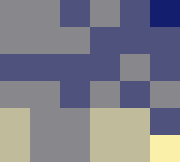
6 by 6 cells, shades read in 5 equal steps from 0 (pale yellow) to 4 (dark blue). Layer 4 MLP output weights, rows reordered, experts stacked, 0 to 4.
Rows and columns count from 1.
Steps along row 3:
same same same down up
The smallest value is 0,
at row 6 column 6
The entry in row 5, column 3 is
2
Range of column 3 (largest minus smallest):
1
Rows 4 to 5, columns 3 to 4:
3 2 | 2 1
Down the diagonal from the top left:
2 2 3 2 1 0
